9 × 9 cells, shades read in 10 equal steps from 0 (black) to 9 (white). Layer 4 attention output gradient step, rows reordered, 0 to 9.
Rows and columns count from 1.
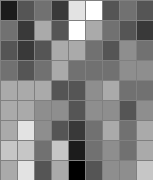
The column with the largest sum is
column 2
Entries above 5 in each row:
2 3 2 1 4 2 4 4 4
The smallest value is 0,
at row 9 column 5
